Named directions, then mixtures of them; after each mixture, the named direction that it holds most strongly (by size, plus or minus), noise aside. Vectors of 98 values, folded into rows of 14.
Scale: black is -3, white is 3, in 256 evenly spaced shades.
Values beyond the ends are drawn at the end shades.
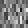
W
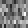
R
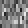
W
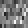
R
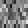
R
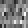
R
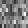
R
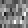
R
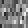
W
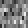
R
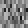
W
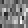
W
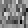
W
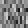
W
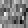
W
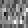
W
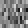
W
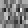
W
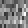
R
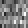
R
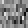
W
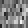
W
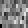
W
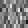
W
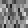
R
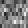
R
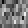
R
